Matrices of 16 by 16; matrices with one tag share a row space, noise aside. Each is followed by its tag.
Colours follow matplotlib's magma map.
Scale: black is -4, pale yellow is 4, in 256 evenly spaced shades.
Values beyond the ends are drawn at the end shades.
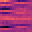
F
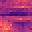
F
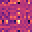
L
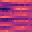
F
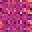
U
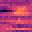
F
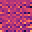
U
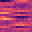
F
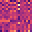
L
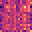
U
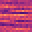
F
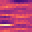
F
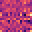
U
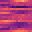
F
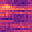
F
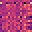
U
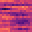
F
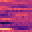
F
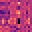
L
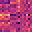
L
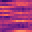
F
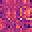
U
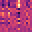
L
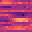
F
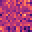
U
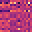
L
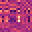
L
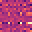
U
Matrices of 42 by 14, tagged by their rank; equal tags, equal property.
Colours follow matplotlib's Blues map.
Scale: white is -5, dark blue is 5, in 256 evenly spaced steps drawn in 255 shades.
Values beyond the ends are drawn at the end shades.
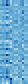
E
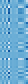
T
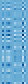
T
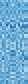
E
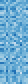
E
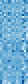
E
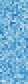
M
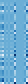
T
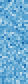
M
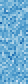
M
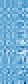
E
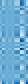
T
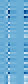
T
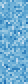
M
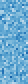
M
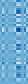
T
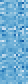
E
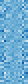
E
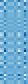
T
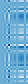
T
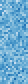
M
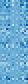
E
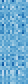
E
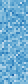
M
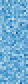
M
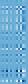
T
